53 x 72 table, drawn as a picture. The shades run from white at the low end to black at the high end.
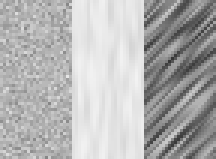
It is made of 1 by 3 panels. Panel 1,1: low, fine-grained. Panel 1,2: very low, streaked downward, faint in contrast. Panel 1,3: middling, slanting up to the right, strong in contrast.
